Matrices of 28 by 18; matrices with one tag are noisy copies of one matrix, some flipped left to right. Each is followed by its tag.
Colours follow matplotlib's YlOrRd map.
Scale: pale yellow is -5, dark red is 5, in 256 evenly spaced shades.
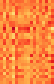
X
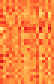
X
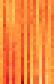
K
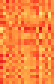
X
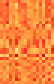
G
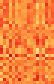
G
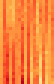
K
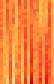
K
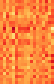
X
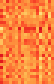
X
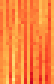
K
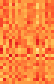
G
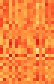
G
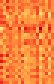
X
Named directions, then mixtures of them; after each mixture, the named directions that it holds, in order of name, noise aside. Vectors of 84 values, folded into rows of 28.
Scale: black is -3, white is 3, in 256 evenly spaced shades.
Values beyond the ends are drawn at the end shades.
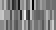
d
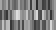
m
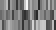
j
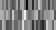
d, j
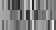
d, j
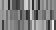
d, j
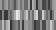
m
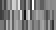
d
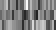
j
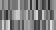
m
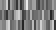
j, m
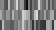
j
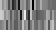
d
